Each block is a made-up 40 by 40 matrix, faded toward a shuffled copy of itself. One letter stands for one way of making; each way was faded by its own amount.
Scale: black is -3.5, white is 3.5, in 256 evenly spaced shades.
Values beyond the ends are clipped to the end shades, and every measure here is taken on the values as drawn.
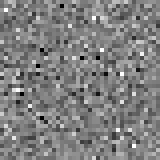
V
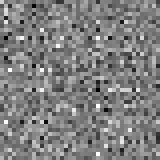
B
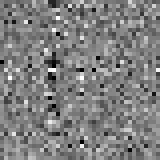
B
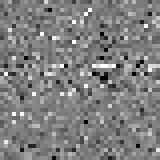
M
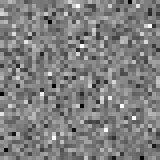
V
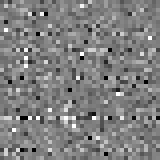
M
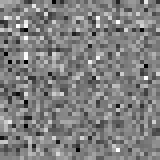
B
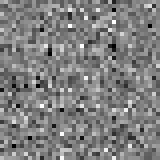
B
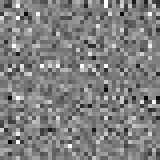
B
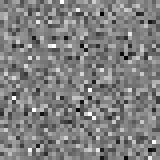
M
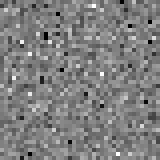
V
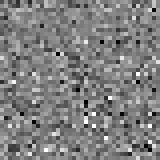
B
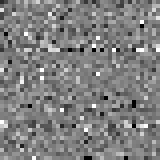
M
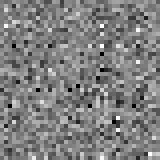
B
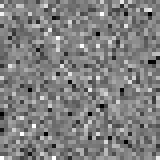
V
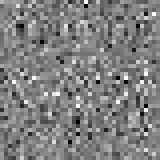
B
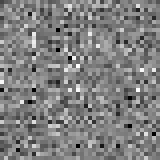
B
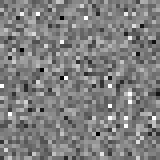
V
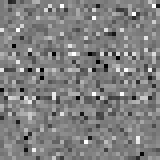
M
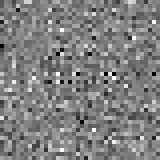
B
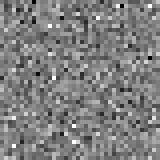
V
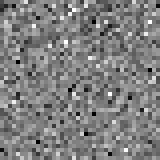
V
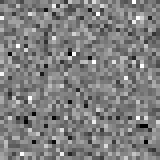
V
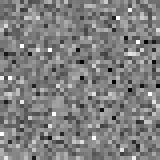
V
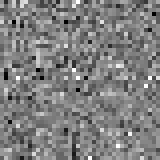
B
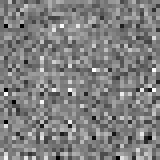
B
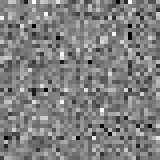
B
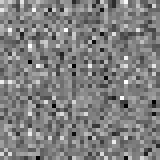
B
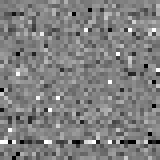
M
